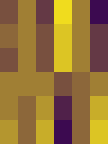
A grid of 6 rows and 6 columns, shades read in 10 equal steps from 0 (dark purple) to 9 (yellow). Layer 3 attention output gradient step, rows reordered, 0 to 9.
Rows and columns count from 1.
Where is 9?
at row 1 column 4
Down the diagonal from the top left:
3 5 3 3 4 8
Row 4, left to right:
5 5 5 3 4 5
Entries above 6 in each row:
1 1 1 0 1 2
